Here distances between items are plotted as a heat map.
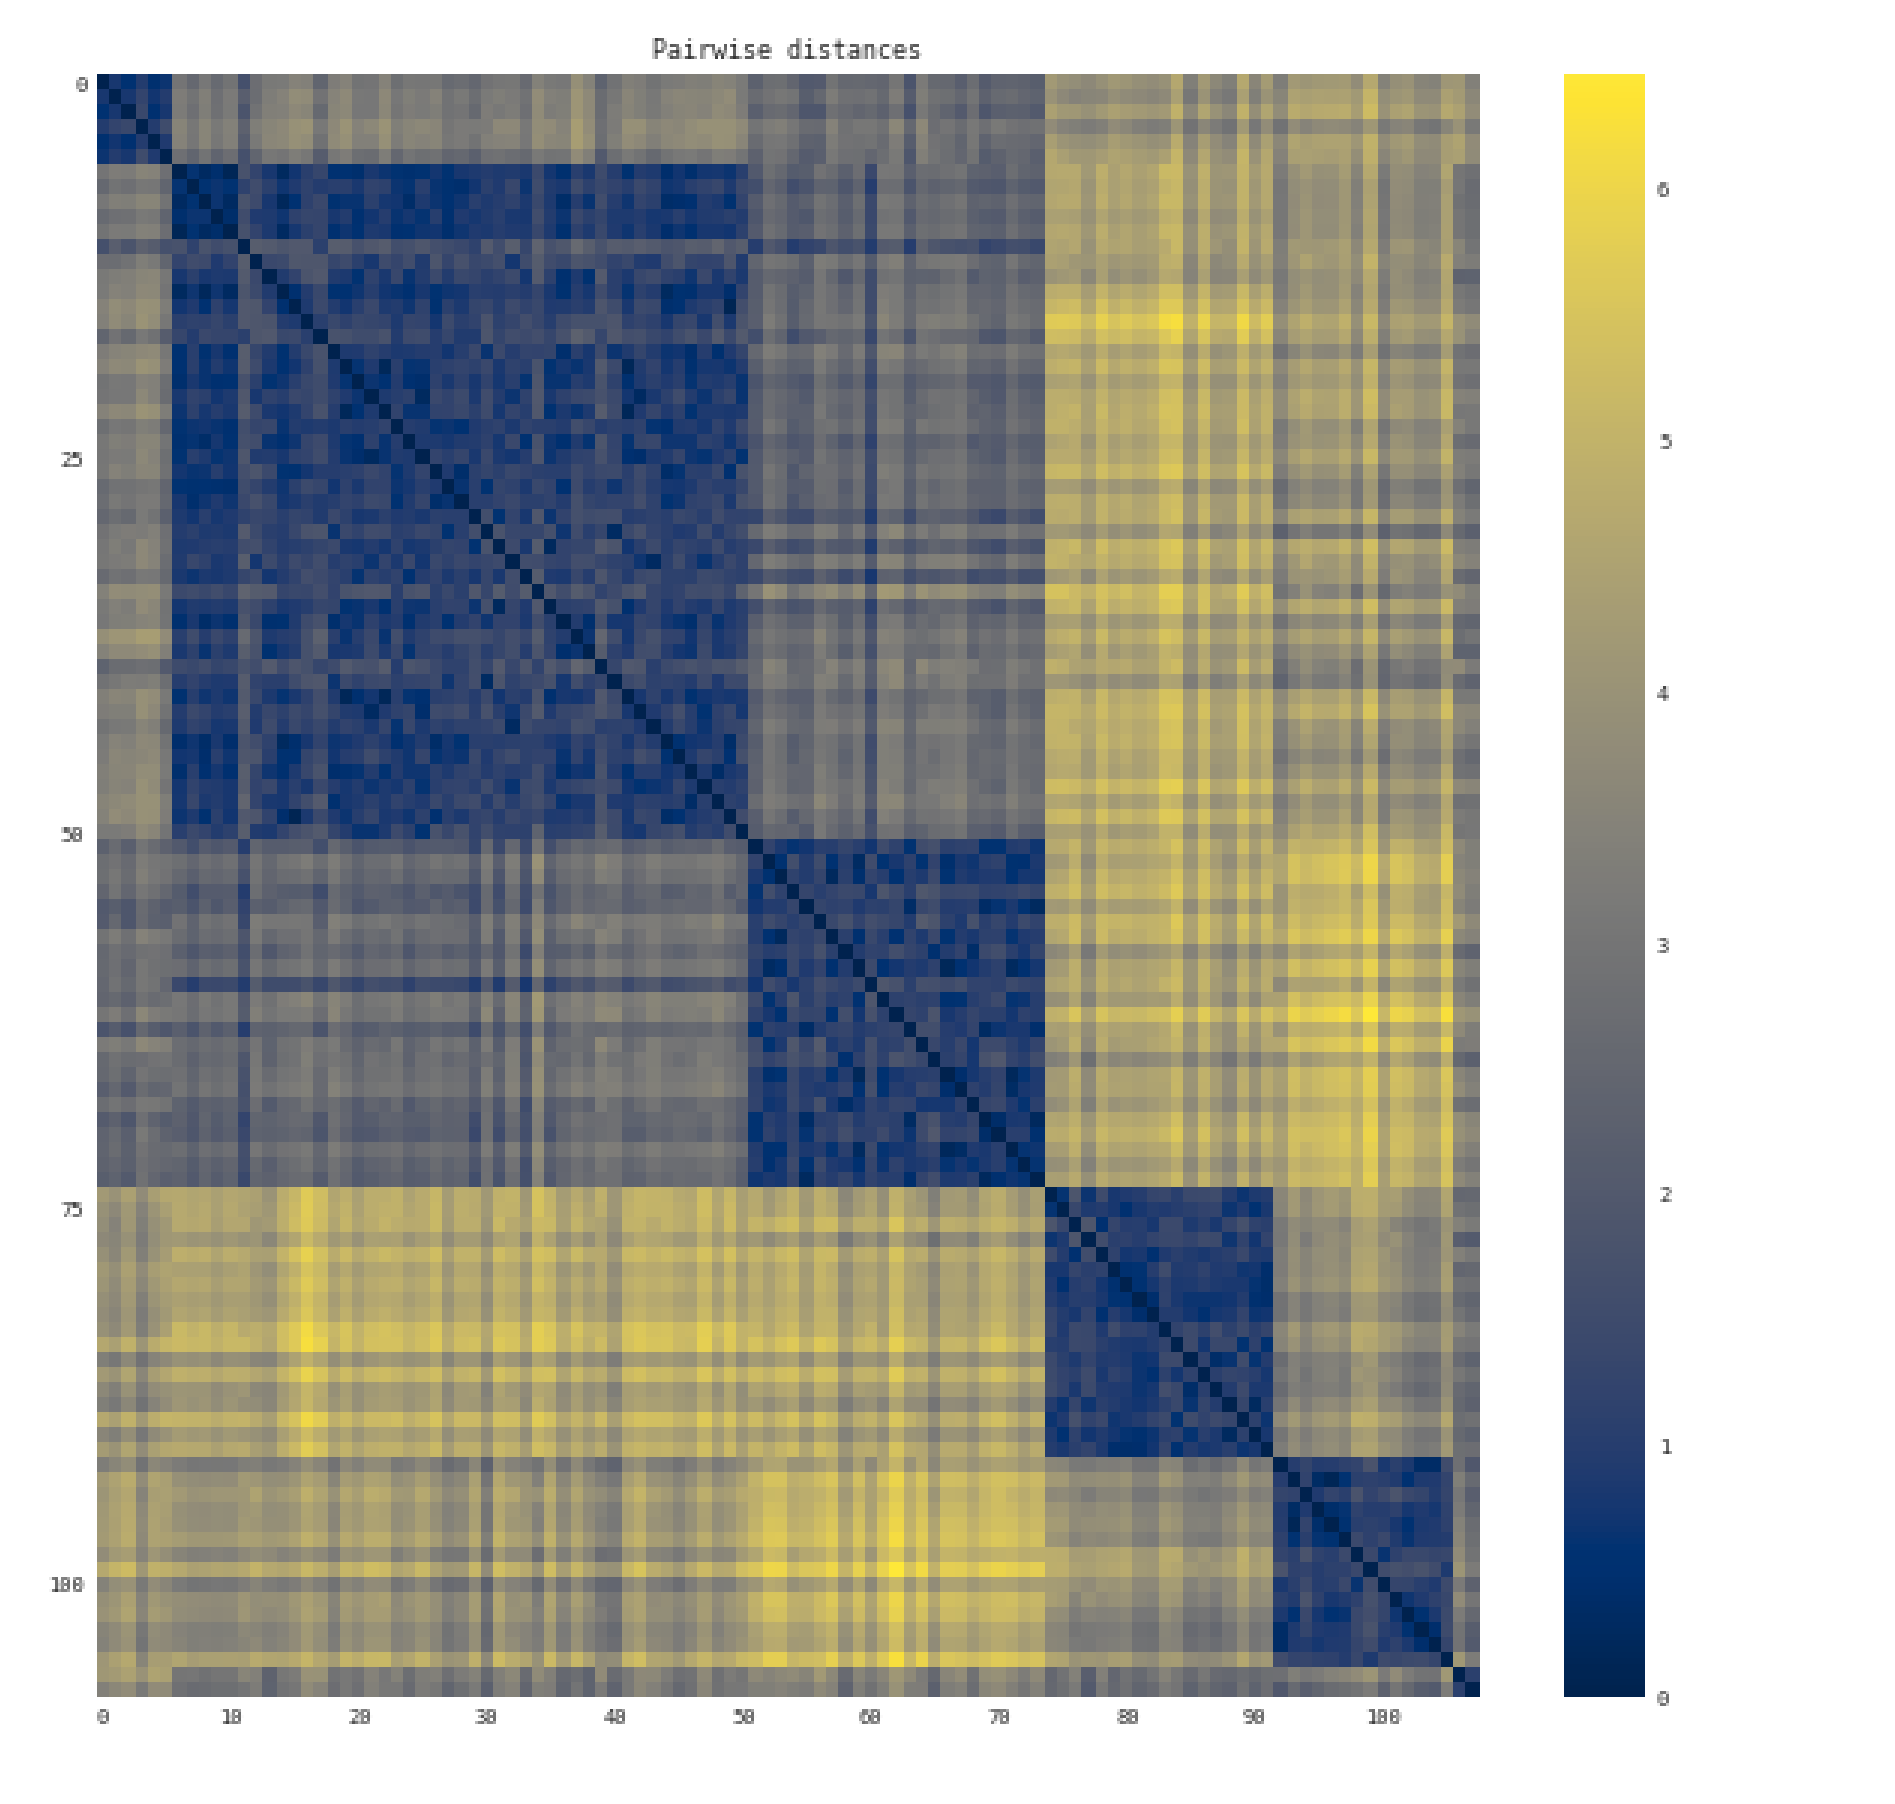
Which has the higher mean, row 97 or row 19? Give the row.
97
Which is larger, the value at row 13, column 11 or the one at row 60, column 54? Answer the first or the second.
the first
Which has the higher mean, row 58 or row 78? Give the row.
78
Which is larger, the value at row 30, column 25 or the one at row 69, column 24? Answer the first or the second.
the second
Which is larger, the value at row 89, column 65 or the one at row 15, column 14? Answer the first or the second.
the first
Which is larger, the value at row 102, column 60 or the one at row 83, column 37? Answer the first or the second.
the second
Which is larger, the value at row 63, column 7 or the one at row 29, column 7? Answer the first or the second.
the first
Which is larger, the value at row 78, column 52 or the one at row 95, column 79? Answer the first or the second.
the first
